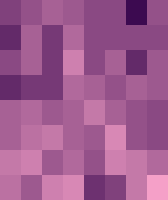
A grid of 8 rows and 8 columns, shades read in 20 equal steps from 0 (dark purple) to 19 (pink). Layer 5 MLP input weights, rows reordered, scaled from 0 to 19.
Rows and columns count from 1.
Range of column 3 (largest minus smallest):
9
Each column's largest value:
14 15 15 16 14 16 14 19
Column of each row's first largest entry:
3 4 4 4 5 6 2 8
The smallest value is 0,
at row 1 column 7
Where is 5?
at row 8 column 5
